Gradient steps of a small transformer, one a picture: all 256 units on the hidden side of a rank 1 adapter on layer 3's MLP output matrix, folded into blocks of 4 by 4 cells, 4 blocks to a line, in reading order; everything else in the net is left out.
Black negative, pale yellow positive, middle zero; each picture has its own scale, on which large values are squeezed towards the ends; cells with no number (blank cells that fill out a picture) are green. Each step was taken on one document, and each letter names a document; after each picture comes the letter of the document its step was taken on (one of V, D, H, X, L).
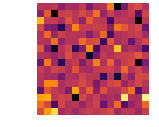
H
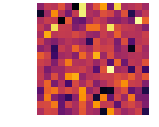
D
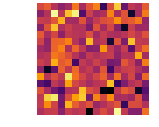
D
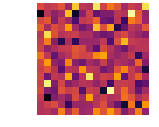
D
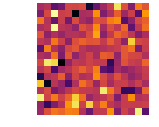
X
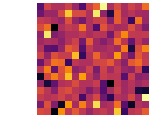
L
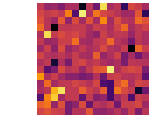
D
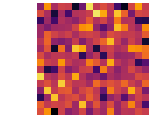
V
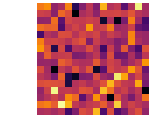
L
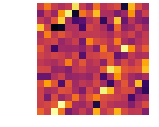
L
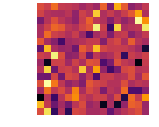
H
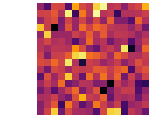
L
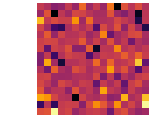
H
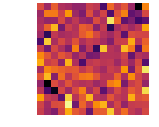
X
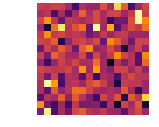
H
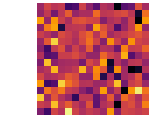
H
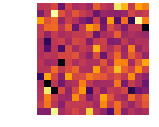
V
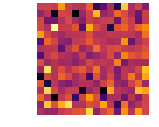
X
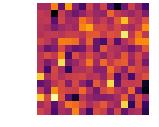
X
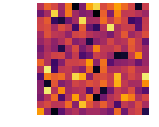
V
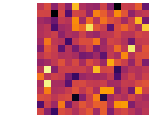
V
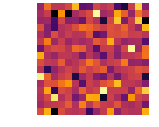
V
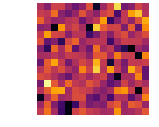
D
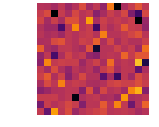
H
